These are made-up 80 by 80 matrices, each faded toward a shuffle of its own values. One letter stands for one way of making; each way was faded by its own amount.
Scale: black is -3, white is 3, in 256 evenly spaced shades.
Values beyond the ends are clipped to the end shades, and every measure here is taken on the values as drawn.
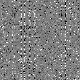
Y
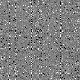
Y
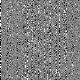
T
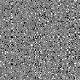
Y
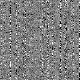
T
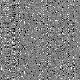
Y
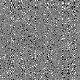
Y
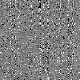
Y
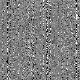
T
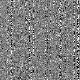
T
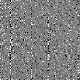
Y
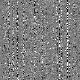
T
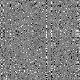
Y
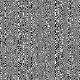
T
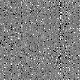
Y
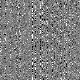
T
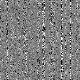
T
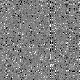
Y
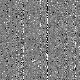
T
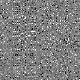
Y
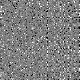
Y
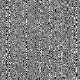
T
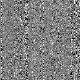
T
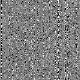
T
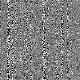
T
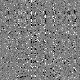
Y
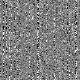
T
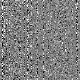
T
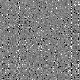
Y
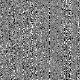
T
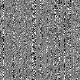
T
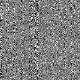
T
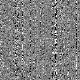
T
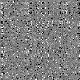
Y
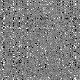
Y
